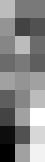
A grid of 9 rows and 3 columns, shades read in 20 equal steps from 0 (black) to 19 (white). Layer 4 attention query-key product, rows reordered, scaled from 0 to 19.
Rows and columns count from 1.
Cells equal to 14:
3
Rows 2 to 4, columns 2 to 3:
5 6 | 14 8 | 9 7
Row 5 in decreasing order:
12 12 11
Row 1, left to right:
14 9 9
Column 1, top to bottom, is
14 11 10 8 12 7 5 1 0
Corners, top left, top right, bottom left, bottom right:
14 9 0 18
